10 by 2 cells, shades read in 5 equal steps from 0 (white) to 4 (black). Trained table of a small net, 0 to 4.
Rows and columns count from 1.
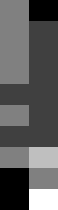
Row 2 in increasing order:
2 3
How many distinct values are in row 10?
2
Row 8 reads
2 1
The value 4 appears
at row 1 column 2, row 9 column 1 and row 10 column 1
